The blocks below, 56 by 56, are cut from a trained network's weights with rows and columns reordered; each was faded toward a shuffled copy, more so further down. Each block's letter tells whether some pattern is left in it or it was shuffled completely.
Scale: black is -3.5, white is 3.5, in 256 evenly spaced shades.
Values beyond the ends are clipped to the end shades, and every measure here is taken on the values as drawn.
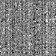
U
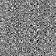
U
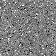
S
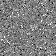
S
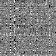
U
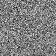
S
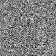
U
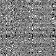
U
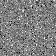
S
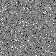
S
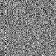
U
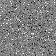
S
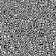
U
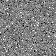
S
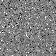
S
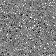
S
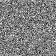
S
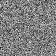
S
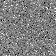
S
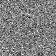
S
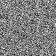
S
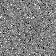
S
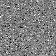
S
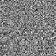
U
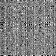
U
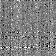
U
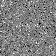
S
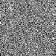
U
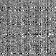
U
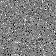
S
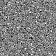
S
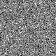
S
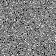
S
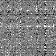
U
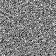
S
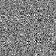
U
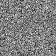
S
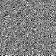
U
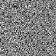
U
